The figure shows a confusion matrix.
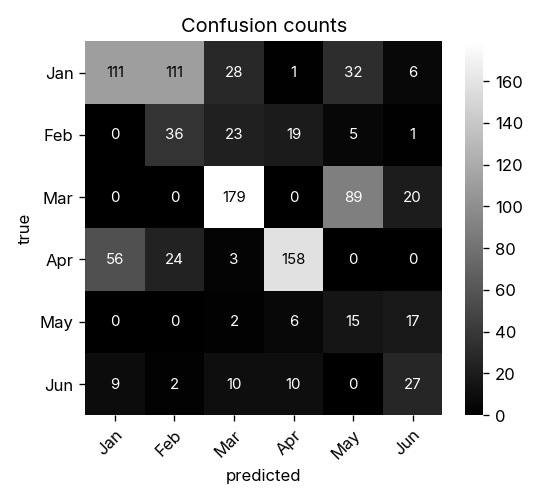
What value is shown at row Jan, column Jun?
6
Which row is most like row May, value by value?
Jun
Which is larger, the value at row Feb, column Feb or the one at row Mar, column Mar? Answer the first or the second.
the second
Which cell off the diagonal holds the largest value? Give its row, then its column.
Jan, Feb
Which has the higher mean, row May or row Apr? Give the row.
Apr
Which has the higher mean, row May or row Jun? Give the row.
Jun
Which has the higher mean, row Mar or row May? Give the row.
Mar
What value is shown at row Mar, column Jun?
20
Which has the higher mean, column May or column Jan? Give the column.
Jan
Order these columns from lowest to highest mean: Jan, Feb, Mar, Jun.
Jun, Feb, Jan, Mar
